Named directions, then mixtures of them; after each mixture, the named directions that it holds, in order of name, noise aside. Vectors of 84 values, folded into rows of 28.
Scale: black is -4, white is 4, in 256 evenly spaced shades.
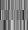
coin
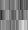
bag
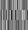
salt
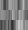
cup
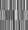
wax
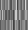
wax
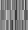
coin, wax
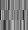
coin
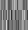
salt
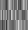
cup, salt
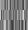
coin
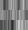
cup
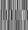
salt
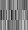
bag, salt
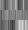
bag, cup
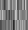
cup, wax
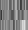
bag, wax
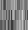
cup, salt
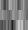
cup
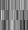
bag, coin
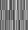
wax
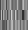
coin, salt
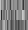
coin, salt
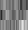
bag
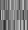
coin, cup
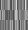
wax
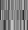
coin
